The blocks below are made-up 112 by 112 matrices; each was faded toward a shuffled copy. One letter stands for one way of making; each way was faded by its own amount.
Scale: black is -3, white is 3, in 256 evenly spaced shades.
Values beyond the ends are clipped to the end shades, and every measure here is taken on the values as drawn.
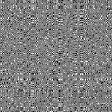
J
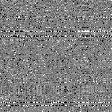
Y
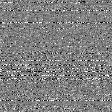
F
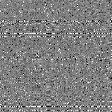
Y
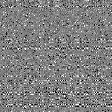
Y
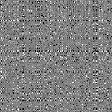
J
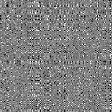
J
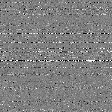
F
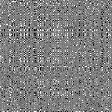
J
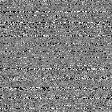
F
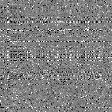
Y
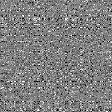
Y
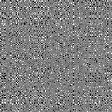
J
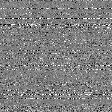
F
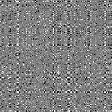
J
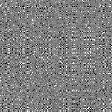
J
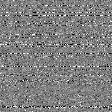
F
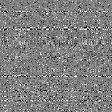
Y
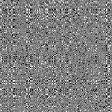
J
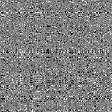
Y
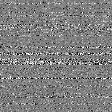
F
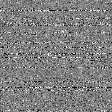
F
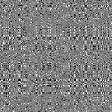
J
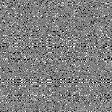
Y
